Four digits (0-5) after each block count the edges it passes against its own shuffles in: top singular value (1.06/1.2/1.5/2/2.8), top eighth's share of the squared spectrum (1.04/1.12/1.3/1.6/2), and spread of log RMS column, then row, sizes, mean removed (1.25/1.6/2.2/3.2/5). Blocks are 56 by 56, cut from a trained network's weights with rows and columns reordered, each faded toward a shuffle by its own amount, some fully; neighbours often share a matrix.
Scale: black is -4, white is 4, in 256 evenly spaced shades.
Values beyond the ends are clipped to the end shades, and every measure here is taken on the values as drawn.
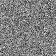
1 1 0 0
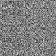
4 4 2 0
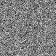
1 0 0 0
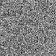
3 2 1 0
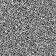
2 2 0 0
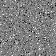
1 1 0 0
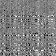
3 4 1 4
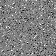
0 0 0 0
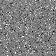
1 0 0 0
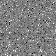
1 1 0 0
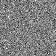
1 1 0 0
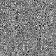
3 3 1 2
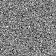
0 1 0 0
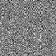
3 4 2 1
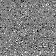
2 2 1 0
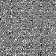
2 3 2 0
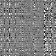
3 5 4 1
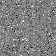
0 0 0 0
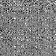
2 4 1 3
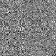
3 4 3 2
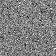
0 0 0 0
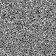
0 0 0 0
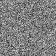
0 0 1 0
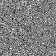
2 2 1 0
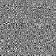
3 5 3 2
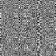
3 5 3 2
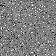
0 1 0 0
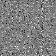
2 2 2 0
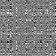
4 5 4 2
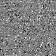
1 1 0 0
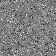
0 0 0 0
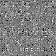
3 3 0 2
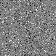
0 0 0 0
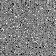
1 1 0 0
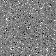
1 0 0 0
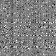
3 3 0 2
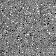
1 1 0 0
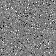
0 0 0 0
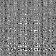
3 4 1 3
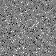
0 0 0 0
